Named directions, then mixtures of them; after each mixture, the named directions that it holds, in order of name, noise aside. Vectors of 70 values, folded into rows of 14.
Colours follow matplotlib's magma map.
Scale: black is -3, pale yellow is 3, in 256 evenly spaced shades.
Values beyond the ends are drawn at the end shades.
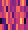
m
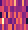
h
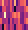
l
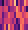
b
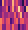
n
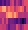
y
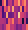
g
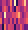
b, l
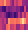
y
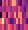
h, n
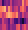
n, y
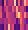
b, g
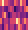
b, l, y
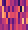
g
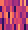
h, l, m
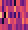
h, l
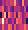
h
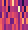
g, n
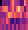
b, n, y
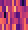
l, m, n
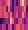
m, n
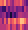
y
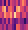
l, m, y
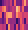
b, m, y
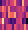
h, y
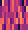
n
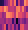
b, y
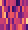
g, l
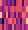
h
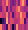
m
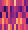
h, y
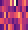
b, h, l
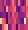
m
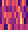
h, m, n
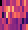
g, y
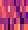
b, n, y
